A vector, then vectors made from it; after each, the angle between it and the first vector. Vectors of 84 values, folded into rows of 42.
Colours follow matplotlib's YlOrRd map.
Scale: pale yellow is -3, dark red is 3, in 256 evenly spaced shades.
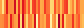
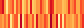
nearly opposite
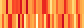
partly aligned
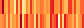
nearly opposite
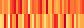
orthogonal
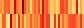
partly aligned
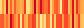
partly aligned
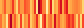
orthogonal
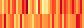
orthogonal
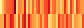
partly aligned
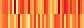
partly aligned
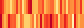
partly opposed
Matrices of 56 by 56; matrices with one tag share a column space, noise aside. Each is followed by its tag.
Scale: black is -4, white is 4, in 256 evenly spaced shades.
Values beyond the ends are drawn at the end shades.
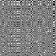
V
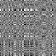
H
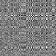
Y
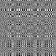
H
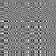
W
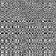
W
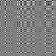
V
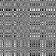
H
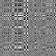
Y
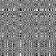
H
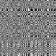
H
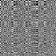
V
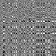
W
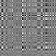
Y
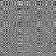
V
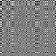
V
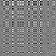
V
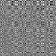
V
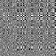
Y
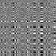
W
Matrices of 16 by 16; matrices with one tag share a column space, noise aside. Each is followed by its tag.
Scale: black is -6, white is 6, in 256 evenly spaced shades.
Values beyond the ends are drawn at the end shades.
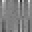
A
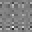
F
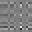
F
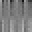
A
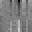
A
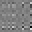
F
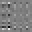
F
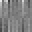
A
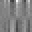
A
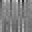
A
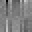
A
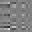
F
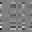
F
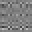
F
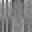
A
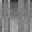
A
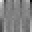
A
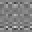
F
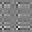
F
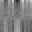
A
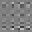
F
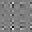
F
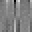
A
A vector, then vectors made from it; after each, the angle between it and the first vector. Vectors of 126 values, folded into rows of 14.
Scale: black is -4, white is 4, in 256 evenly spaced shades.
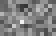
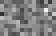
orthogonal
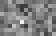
nearly parallel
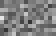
partly opposed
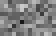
nearly opposite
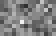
nearly parallel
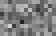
nearly opposite
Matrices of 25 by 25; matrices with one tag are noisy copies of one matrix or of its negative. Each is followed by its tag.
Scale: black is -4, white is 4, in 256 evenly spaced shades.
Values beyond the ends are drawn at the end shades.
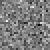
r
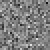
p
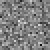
r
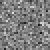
r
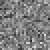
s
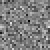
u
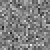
p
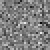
r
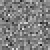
r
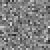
u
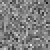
p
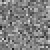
u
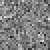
s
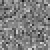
s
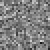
s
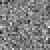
u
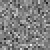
p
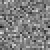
u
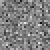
r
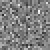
p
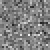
r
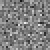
r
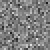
p
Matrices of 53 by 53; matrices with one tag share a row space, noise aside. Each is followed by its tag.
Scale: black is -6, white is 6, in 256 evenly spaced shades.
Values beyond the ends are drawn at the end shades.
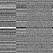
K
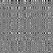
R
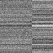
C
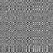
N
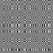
R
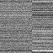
C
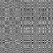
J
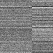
C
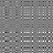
J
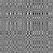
N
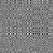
N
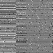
K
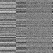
K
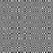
R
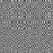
R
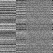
K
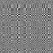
R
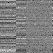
K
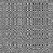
N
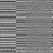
K
